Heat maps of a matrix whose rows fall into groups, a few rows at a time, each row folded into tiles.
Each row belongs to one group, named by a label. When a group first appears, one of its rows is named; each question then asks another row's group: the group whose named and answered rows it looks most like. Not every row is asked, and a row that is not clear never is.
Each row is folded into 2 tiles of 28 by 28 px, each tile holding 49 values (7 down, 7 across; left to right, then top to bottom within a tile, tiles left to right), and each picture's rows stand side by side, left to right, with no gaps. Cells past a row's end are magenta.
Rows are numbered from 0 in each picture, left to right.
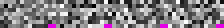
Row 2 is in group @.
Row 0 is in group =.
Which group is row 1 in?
@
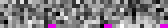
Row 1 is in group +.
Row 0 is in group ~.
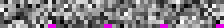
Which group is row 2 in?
+
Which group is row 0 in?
@
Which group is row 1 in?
=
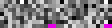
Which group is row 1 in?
@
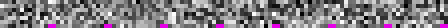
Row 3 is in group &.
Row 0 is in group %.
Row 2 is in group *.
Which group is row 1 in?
+
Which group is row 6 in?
%
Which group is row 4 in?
&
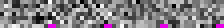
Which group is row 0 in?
@
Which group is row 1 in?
+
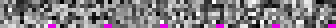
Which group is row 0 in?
~
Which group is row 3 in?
&
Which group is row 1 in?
@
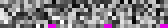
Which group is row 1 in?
+
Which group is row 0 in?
&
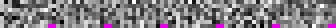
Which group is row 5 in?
+
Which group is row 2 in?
*
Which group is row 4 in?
%
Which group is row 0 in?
@
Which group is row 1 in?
~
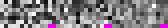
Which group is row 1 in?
~
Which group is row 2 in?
+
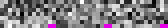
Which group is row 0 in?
*
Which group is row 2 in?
@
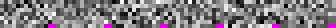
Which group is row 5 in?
=
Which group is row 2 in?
%
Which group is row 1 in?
*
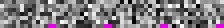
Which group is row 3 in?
%
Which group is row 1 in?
%
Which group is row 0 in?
%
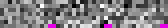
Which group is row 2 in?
@
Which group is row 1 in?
*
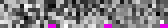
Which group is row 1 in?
*
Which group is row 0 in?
&
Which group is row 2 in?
*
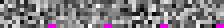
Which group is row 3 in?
+
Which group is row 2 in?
%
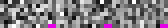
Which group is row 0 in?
@
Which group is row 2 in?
*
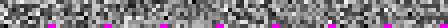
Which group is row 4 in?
@
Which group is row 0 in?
%
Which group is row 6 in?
%
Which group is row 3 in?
*
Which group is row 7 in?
@
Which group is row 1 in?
%
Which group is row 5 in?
=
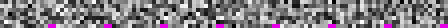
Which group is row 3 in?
&
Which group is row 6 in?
&
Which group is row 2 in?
&
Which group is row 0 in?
%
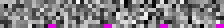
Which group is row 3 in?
~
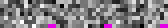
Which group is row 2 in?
%
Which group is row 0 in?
*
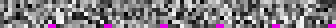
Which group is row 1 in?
&
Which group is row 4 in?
%
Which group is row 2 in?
*
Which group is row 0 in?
@
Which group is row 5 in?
&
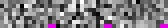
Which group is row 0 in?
&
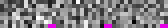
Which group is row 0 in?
+
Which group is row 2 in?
=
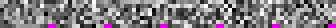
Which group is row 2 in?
%
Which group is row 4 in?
%
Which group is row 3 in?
%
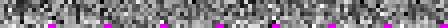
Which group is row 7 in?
~
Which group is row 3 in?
*
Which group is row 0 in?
~
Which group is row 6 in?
~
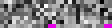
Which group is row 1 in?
~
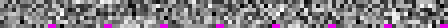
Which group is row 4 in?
+
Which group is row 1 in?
%
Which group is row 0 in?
=
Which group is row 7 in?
&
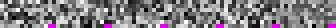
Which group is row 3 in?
@
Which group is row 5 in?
~
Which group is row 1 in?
&
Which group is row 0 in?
@
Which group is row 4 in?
&
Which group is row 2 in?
~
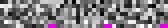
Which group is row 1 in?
*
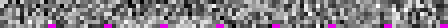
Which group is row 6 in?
+
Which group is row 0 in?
*
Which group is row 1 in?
=
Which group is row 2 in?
*
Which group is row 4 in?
+
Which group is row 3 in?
~
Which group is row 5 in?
&
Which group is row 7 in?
&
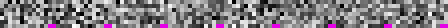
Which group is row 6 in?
=
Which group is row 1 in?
%
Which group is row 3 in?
&
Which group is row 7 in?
%
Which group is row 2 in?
@
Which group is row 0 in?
=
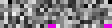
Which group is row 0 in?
&
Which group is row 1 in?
@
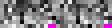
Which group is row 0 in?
~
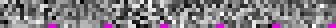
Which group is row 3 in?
+
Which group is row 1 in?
*
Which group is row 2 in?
%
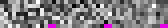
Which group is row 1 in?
+
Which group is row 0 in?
&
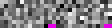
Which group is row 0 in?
*
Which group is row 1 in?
=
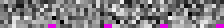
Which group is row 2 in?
@
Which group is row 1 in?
*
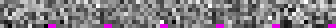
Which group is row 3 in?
=
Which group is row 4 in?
%
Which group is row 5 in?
=
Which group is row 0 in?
+
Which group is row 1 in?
=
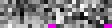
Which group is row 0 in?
~
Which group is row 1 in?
&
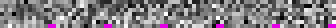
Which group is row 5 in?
@
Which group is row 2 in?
+
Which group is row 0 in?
~
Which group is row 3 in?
*
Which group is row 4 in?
=
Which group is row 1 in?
&
